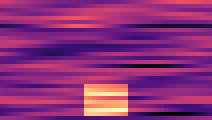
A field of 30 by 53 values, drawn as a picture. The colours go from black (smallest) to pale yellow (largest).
The bottom middle is the ninth with the highest average. Streaks run across, left to right. An odd patch, higher than its surroundings, sits in the bottom middle. The bottom middle is the roughest part. There is no overall slope.
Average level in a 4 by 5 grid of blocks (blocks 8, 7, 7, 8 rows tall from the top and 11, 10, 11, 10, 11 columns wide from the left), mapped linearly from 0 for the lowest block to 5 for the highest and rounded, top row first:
12211
10001
12211
11511
